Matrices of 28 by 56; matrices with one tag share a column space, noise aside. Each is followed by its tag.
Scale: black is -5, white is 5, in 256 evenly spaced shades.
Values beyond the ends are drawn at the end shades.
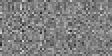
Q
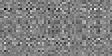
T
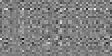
T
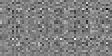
T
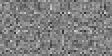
Q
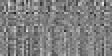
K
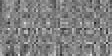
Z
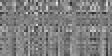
K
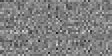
Q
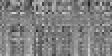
K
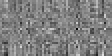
Z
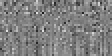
K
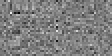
Q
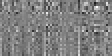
K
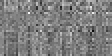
K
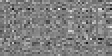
T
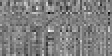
K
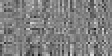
Z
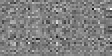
T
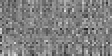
Z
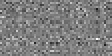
T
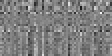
K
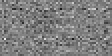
T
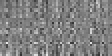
Z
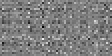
T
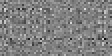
T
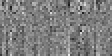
K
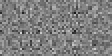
Q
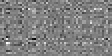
T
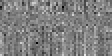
K
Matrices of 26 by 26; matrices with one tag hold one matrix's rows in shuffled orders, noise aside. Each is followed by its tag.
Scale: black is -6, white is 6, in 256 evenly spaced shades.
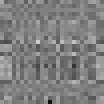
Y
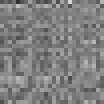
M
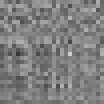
M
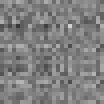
M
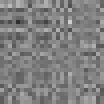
M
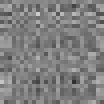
Y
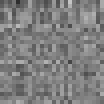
M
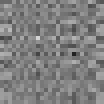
Y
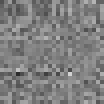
M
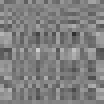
Y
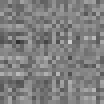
M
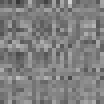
M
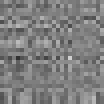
M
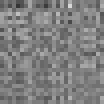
M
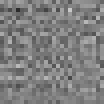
M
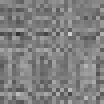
M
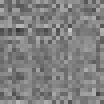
M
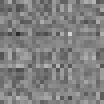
M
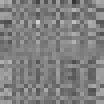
Y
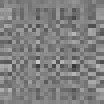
Y
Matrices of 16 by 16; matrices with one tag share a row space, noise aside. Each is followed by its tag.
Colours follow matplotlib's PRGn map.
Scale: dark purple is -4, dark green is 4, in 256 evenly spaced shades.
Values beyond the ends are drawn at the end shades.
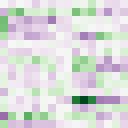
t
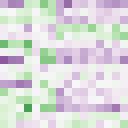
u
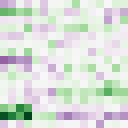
u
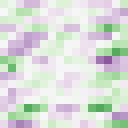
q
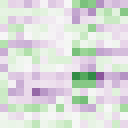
t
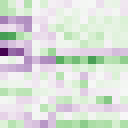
u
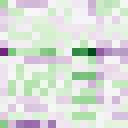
t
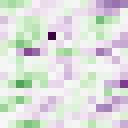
q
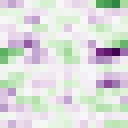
q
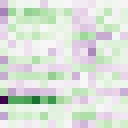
t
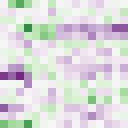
u
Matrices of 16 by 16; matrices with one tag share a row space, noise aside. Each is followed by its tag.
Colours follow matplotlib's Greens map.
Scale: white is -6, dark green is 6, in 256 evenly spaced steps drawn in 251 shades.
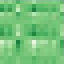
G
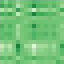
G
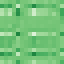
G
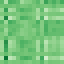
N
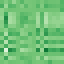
N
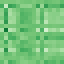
N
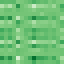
G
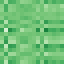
N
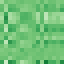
N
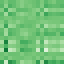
N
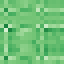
N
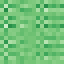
N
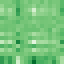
G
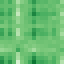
G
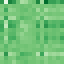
N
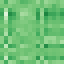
N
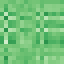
N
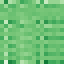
N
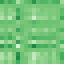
G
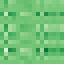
N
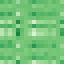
G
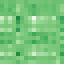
G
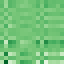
N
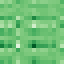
G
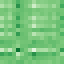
G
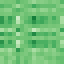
G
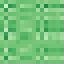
N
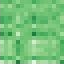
G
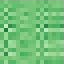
N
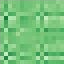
N
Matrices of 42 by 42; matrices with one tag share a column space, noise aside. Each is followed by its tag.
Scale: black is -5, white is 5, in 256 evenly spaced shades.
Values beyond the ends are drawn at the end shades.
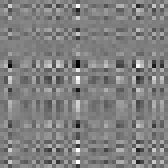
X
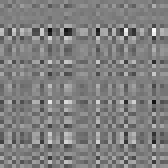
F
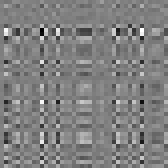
F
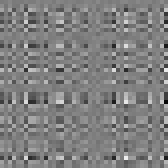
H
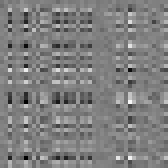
H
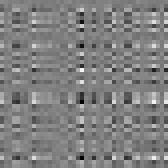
H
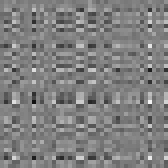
H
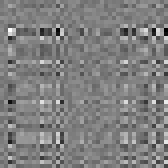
F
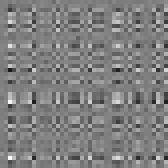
H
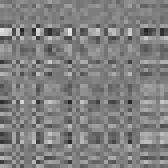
F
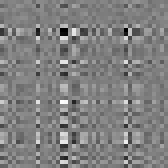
F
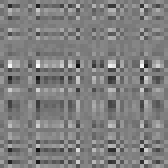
X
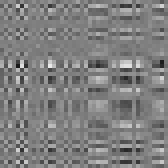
X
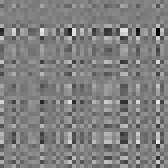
F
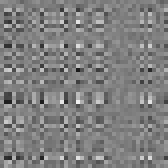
H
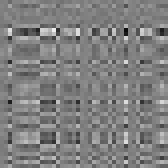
F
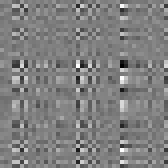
X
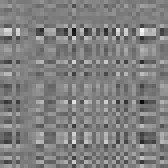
F
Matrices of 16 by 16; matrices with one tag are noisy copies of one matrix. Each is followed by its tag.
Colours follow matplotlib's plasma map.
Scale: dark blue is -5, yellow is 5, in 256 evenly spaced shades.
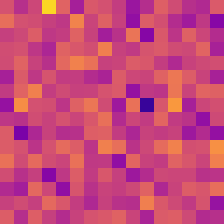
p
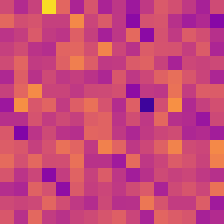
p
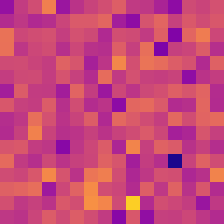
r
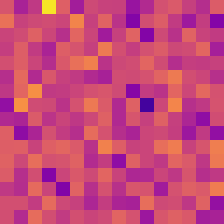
p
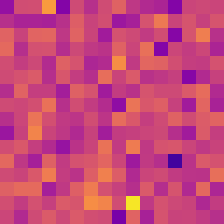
r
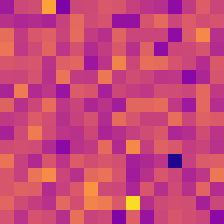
r
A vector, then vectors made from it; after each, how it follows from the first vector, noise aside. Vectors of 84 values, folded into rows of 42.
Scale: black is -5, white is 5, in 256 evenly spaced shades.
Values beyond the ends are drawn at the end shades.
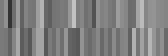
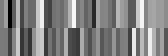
scaled up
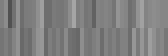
shrunk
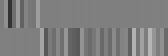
partly zeroed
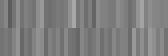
shrunk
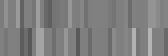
partly zeroed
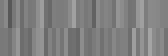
shrunk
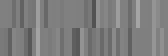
partly zeroed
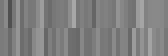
shrunk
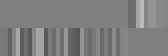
partly zeroed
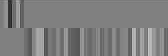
partly zeroed
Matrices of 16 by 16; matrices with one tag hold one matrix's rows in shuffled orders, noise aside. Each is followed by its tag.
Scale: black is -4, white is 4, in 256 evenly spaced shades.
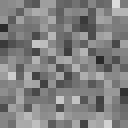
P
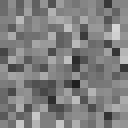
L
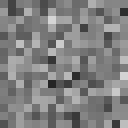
L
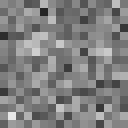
P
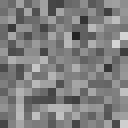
L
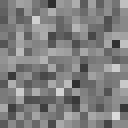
L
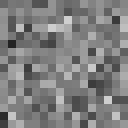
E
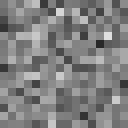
P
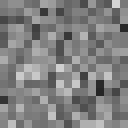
P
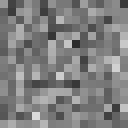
L
